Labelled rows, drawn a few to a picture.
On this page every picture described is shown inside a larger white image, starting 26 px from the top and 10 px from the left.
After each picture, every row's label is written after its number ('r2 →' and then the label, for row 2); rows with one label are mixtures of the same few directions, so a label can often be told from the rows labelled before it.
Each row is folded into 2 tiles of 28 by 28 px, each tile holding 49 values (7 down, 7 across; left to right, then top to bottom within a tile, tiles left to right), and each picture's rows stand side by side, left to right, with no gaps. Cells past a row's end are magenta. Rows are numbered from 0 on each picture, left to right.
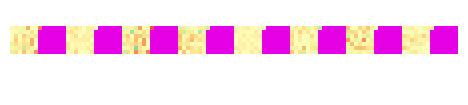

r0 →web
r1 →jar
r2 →web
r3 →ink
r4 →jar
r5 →web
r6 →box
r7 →box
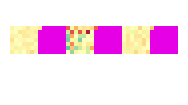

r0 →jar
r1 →ink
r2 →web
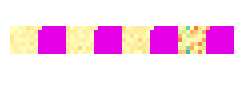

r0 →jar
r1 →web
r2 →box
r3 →jar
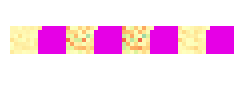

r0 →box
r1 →box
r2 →box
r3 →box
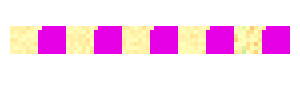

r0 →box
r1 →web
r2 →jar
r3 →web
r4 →jar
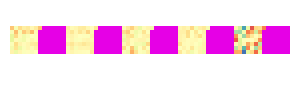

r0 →ink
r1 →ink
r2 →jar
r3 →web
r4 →jar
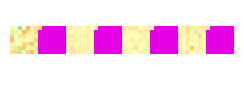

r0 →jar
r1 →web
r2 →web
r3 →web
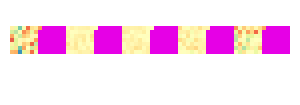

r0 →jar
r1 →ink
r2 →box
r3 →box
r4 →ink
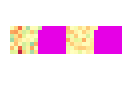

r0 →jar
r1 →box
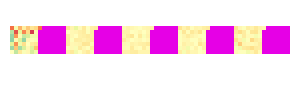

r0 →ink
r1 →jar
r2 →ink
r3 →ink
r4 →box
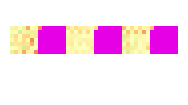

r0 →web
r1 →ink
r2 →ink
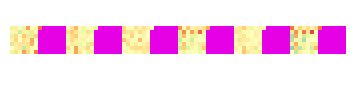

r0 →web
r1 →jar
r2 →box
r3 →ink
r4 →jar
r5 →ink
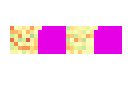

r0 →box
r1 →box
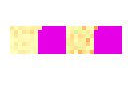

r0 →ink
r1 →web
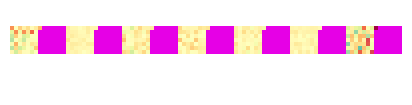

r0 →ink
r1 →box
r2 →jar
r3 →box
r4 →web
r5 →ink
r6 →web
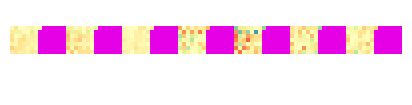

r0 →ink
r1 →ink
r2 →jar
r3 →ink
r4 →ink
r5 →web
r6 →jar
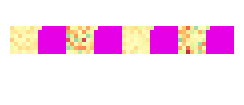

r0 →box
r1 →box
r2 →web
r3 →jar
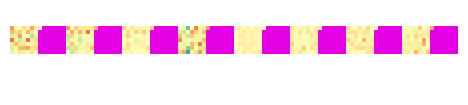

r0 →box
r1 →ink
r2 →ink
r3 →jar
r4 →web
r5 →web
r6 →box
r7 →web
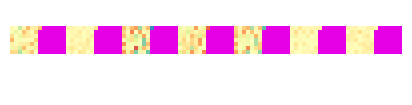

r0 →jar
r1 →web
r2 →web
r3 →web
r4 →web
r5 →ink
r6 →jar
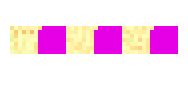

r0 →ink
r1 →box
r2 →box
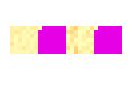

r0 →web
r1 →jar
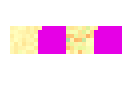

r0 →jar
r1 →box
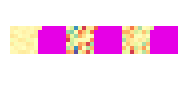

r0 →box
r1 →jar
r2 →jar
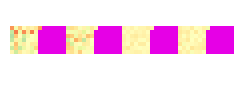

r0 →ink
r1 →box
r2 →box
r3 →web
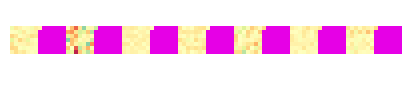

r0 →box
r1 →jar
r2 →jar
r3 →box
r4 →jar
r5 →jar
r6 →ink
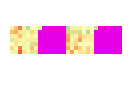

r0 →jar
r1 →ink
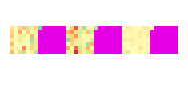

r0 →web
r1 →jar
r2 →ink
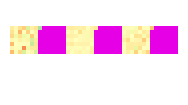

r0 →web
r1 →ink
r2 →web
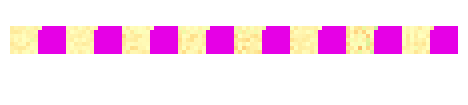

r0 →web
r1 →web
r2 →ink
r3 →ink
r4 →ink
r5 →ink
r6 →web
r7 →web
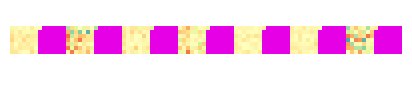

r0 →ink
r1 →ink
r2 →web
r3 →jar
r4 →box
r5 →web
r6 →box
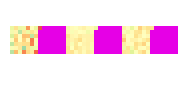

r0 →web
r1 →ink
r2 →jar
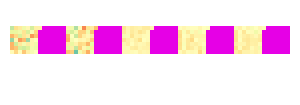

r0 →box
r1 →jar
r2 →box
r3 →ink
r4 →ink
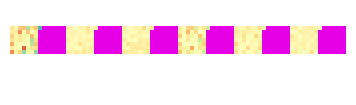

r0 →web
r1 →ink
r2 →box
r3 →web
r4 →web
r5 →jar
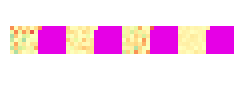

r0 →ink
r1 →box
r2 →web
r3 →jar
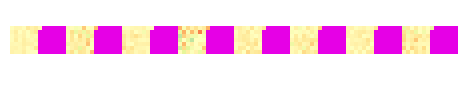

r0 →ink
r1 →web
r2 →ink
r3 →ink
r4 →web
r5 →web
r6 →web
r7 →ink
